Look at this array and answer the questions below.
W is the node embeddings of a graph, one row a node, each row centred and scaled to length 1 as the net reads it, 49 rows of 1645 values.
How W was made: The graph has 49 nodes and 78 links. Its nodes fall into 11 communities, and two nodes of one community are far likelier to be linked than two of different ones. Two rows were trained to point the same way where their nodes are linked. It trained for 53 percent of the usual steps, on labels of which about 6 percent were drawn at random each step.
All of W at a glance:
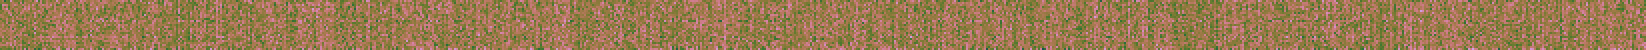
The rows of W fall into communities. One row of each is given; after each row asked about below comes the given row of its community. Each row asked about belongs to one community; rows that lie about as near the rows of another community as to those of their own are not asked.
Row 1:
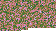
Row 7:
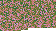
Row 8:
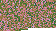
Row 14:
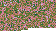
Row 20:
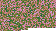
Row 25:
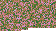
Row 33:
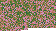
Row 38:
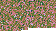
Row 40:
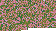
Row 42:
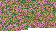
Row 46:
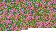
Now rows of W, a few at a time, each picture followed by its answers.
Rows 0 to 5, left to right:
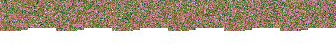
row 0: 14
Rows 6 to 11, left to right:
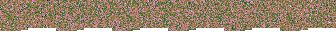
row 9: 7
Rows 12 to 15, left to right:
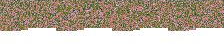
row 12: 38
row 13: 1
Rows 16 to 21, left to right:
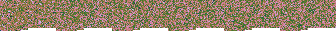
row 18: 7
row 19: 46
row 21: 20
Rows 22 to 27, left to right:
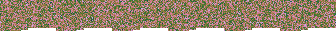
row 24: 42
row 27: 14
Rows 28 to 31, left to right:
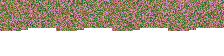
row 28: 40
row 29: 8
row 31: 25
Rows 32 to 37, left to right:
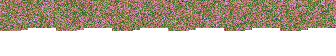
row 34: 25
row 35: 46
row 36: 40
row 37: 40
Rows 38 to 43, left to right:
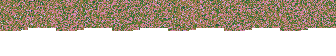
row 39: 1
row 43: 8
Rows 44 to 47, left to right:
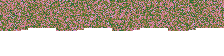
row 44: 25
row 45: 8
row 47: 20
